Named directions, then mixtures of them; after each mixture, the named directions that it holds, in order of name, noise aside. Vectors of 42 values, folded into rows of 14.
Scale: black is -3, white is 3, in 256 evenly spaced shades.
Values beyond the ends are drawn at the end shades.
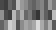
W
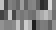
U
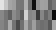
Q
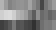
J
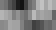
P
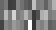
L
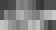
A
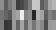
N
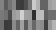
N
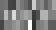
L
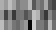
L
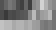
J, P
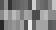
L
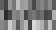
L, W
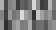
N, U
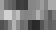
J, P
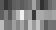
A, N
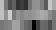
J, P, U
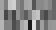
L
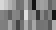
Q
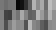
J, N, P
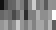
J, Q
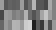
L, U
